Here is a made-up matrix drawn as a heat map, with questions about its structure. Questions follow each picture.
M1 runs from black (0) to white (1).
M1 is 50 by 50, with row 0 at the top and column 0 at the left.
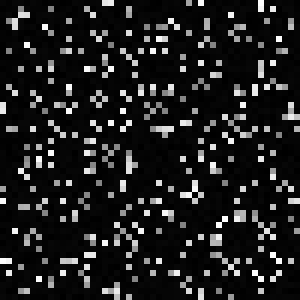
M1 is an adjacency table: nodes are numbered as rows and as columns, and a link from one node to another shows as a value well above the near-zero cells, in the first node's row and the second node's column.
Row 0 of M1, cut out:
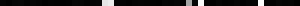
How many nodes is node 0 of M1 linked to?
5
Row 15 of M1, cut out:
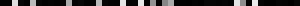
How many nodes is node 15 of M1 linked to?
12
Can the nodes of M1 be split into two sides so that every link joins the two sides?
yes
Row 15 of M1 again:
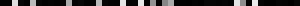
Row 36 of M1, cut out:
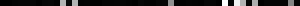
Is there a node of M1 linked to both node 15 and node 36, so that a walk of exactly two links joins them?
yes
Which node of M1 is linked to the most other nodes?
node 21
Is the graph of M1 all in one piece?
yes
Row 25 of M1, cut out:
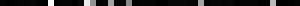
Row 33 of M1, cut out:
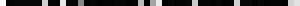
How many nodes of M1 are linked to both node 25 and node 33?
0
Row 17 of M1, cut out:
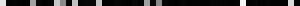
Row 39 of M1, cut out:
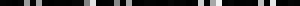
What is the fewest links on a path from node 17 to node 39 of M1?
3
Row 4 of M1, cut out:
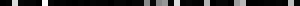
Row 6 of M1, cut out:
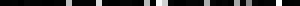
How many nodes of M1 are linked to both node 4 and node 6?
5
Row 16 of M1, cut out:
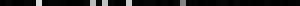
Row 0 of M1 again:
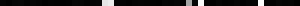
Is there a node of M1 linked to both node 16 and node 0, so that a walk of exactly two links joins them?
yes
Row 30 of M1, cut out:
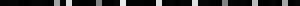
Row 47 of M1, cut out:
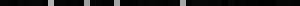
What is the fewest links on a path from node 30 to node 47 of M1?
1
